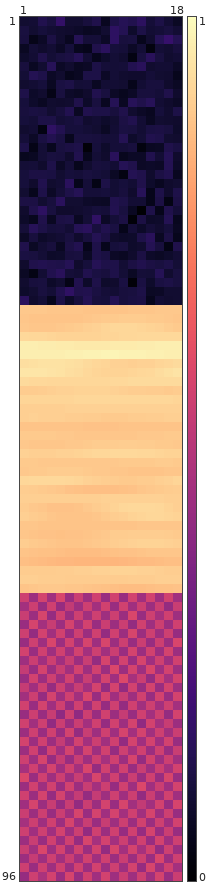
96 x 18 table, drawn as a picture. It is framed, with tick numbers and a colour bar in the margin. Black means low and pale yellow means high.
The table splits into 3 rows of 1 panel. Panel 1,1: very low, fine-grained, faint in contrast. Panel 2,1: very high, streaked across, faint in contrast. Panel 3,1: middling, checkered.
